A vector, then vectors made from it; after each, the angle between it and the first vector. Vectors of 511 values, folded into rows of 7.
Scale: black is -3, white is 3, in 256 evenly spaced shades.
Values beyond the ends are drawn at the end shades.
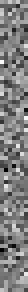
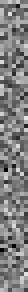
nearly parallel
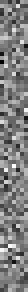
nearly opposite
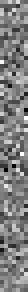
nearly parallel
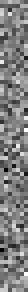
nearly parallel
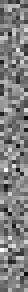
nearly opposite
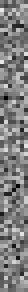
partly aligned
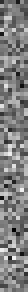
partly opposed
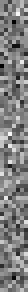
orthogonal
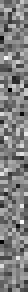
orthogonal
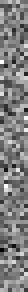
nearly parallel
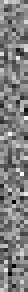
partly aligned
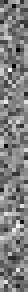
orthogonal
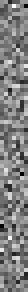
partly opposed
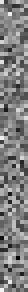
partly aligned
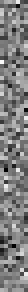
nearly parallel
